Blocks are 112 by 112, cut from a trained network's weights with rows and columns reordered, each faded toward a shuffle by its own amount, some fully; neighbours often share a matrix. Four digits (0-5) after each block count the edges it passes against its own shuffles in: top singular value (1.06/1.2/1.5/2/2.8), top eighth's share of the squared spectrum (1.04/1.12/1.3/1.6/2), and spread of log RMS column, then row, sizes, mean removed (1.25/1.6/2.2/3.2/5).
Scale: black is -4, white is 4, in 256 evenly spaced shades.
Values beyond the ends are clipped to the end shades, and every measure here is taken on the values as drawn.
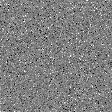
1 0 0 0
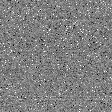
1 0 0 0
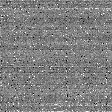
4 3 1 1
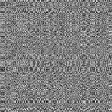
5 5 3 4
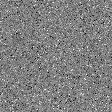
1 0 0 0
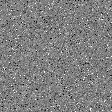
1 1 0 0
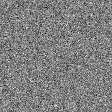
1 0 0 0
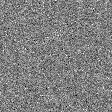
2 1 0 0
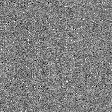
3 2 0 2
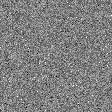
1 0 0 0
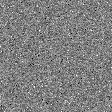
0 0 0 0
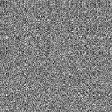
4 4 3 2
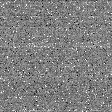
2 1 0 0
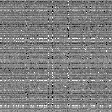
5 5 3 3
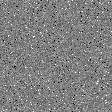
0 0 0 0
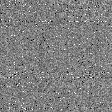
3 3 0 2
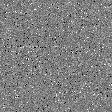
2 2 0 1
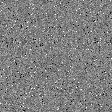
1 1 0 1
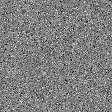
1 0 0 0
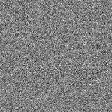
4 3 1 1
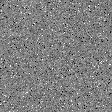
0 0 0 0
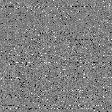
3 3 0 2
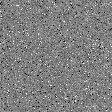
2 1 0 1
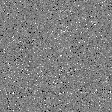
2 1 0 0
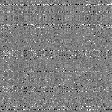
4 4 1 3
